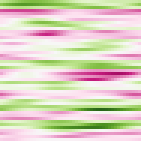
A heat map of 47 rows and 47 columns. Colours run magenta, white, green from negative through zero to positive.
Ninth with the lowest average: middle right. Grain: streaks across. Average level on the scale: 50%. Slope: none. Stripes: horizontal, repeating 7 times.
